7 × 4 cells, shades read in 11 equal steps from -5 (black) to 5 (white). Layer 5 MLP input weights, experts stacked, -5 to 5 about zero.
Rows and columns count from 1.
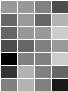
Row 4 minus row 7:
-2 -3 0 5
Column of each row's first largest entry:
1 4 4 4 4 2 2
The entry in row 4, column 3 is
0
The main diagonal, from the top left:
1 1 1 1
